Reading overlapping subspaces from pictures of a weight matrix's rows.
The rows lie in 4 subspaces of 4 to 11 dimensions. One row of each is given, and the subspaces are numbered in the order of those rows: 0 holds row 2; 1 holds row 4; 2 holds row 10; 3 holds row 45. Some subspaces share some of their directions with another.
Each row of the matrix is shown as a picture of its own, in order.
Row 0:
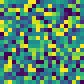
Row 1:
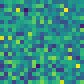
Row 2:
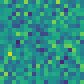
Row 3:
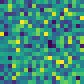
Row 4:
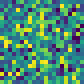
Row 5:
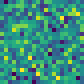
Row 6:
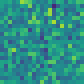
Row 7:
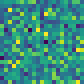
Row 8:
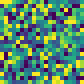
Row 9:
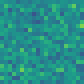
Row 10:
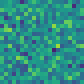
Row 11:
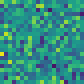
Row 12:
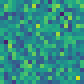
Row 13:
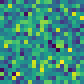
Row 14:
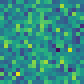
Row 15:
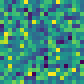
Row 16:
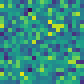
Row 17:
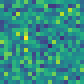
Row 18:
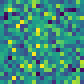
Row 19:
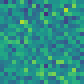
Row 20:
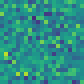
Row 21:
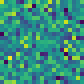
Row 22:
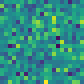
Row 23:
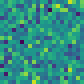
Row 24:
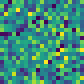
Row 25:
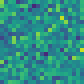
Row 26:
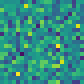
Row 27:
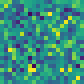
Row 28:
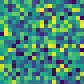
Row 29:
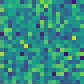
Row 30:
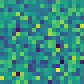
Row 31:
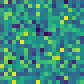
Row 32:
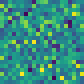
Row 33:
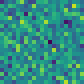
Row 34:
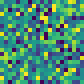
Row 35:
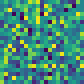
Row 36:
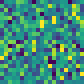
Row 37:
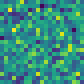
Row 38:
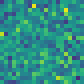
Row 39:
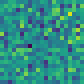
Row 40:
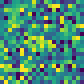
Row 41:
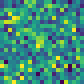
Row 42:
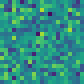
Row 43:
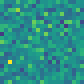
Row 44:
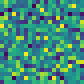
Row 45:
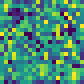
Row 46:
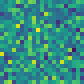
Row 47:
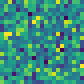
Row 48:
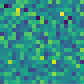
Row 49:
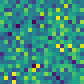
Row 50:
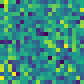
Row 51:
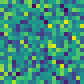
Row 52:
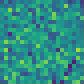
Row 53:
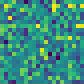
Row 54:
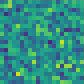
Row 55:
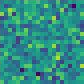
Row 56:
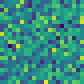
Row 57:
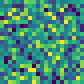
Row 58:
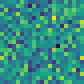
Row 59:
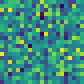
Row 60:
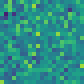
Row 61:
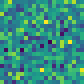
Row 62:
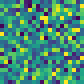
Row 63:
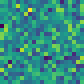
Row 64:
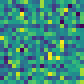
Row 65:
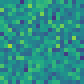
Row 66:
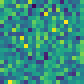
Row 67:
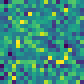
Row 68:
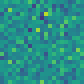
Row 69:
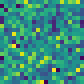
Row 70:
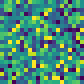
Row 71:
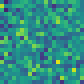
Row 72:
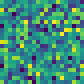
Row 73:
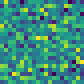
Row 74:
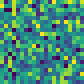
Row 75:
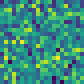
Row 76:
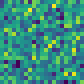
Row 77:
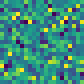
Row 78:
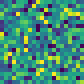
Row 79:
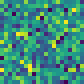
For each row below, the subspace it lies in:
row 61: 3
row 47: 3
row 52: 0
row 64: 3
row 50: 0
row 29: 1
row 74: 0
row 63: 2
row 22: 2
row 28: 2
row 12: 3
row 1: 0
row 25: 2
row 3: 1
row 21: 2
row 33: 2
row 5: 3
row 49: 3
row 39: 1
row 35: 3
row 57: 3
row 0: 0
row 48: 0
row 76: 2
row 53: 3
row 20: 2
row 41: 3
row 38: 2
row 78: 0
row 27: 3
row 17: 0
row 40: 3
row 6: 0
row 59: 1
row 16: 2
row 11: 0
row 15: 3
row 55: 3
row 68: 1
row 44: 3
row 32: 2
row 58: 2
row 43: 0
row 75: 0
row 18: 3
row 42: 0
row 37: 3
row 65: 2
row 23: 3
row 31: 0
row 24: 3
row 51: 1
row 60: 3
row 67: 0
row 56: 2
